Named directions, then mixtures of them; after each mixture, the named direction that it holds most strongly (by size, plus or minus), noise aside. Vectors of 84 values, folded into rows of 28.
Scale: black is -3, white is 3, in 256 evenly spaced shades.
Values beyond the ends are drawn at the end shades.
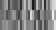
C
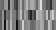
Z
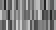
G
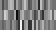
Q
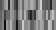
Z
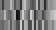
Q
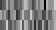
C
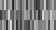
G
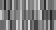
G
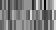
C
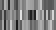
Z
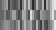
C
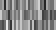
G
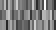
G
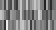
G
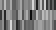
Z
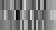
Q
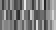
C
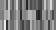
Z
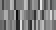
Q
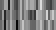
Z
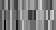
Z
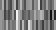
Q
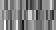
Z
